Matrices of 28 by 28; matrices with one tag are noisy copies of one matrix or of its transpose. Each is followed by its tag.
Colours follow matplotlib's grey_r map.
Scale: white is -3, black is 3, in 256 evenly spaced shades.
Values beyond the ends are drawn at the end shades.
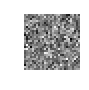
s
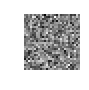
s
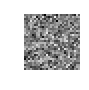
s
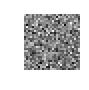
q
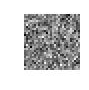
s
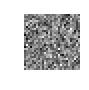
s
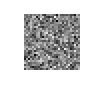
s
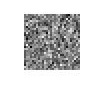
s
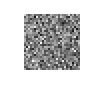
q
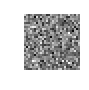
q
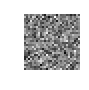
s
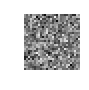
s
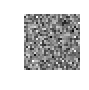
q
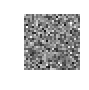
q
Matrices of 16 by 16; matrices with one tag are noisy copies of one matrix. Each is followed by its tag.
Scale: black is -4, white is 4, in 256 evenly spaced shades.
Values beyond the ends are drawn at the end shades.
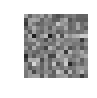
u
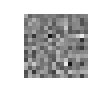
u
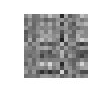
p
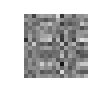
p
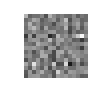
u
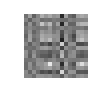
p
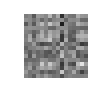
p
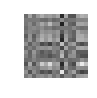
p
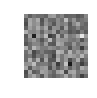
u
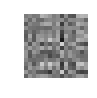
p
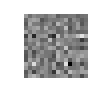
u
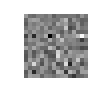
u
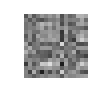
p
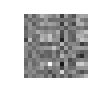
p
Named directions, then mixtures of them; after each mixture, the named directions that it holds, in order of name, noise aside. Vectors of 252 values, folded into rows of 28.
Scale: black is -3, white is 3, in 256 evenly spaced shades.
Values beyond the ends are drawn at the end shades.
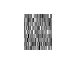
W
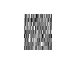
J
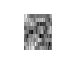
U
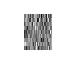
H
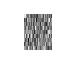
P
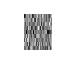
P, W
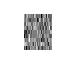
H, J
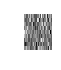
H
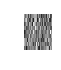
H, W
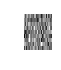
H, J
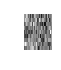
H, U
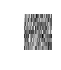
J, U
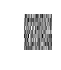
J, W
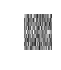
P, W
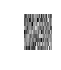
H, U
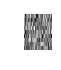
J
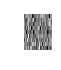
W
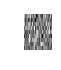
J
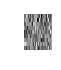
H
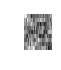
P, U
